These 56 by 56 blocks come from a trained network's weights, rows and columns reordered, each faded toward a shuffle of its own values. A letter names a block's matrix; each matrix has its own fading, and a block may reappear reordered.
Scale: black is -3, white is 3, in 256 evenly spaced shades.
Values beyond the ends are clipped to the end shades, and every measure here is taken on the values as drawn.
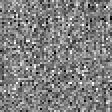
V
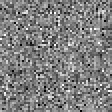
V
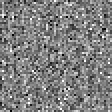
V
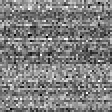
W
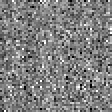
V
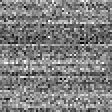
W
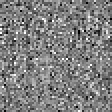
V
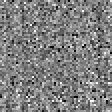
V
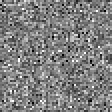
V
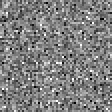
V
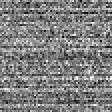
W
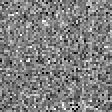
V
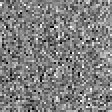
V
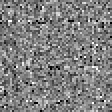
V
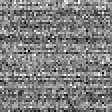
W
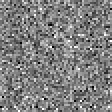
V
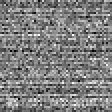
W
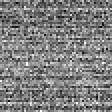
W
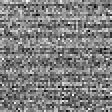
W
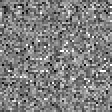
V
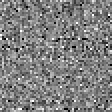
V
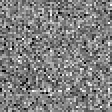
V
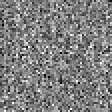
V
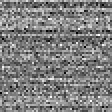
W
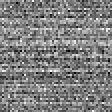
W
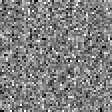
V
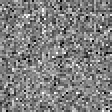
V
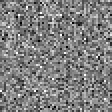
V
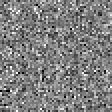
V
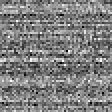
W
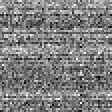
W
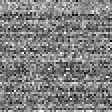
W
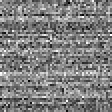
W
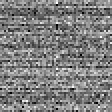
W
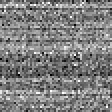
W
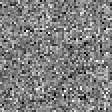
V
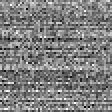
W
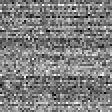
W
